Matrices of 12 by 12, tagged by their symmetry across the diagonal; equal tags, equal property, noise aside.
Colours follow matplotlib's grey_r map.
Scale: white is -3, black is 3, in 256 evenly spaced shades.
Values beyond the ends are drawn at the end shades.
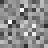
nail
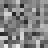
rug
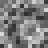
nail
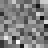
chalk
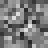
nail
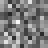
rug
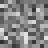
rug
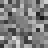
chalk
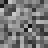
nail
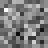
rug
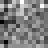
chalk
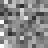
rug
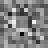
chalk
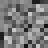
nail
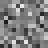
chalk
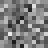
rug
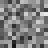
chalk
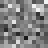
rug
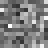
rug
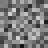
nail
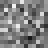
rug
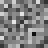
nail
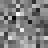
chalk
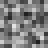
chalk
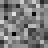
nail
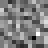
chalk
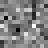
rug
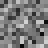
nail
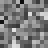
nail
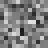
chalk
